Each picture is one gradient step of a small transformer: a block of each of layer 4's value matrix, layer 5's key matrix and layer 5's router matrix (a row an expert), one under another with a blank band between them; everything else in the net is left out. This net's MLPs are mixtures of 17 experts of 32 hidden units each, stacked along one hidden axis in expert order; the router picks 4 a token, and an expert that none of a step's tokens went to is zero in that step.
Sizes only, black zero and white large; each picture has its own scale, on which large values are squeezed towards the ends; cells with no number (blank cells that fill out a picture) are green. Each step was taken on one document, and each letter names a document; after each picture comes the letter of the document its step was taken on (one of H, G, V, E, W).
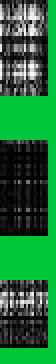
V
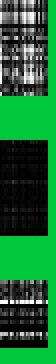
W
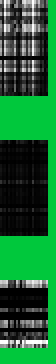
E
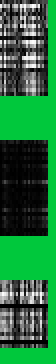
V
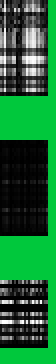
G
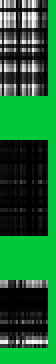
E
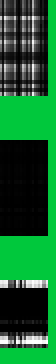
E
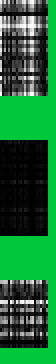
W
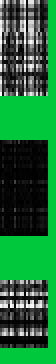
W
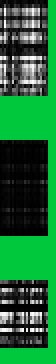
G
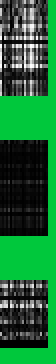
V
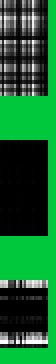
E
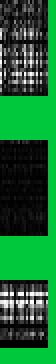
W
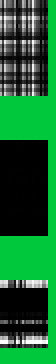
E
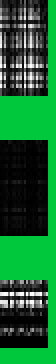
W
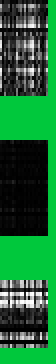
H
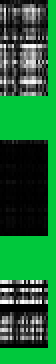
G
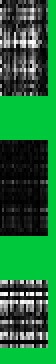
V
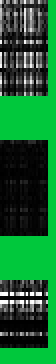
H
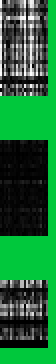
H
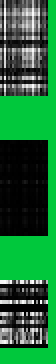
G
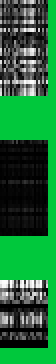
V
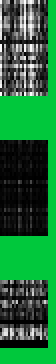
H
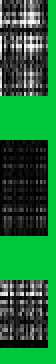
V
